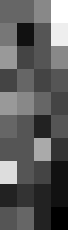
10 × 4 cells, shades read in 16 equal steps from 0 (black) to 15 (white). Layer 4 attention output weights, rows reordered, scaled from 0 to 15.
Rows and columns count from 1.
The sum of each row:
35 27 26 19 27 18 23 23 8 13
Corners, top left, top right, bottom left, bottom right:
6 15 5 0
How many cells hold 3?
2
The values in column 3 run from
2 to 10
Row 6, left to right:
6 5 2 5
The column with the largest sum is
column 1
